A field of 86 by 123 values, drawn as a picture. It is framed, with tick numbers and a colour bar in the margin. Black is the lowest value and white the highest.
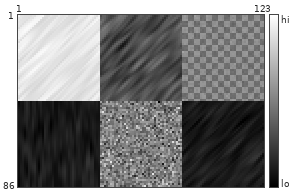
It is made of 2 by 3 panels. Panel 1,1: very high, slanting up to the right, faint in contrast. Panel 1,2: low, slanting up to the right. Panel 1,3: middling, checkered. Panel 2,1: very low, streaked downward, faint in contrast. Panel 2,2: middling, fine-grained, strong in contrast. Panel 2,3: very low, slanting up to the right, faint in contrast.
